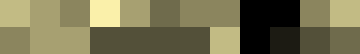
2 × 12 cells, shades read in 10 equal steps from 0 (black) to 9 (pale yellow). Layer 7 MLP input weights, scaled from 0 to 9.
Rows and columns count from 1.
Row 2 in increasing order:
0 1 3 3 3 3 3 4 5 6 6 7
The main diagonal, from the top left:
7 6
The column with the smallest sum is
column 9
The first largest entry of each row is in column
4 8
